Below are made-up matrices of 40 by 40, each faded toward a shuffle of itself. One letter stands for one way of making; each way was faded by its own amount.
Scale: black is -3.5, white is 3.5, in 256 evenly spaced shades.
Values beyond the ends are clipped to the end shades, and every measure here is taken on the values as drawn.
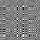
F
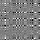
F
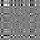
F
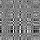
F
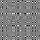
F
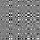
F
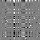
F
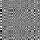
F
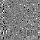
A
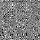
A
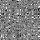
A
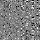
A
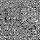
A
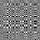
F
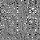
A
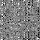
A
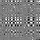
F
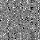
A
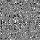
A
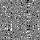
A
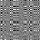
F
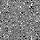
A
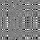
F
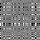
F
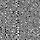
A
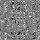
A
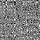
A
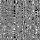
A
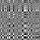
F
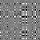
F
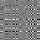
F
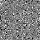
A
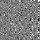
A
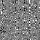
A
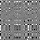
F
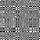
F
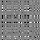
F
